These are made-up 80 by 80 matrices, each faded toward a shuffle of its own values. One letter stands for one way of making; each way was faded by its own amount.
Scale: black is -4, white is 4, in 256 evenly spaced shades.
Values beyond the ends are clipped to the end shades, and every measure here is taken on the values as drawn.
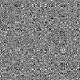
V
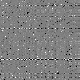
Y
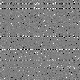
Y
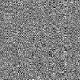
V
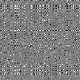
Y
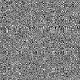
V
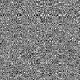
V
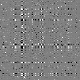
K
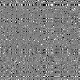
Y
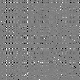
K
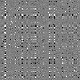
K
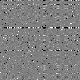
Y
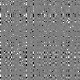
K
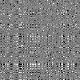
Y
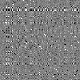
Y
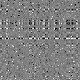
Y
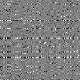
Y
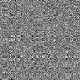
V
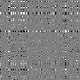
K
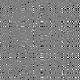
K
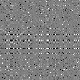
Y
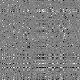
Y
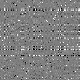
Y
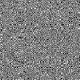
V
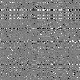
Y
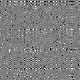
Y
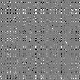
K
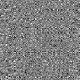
V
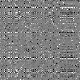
Y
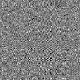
V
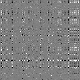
K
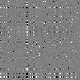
K
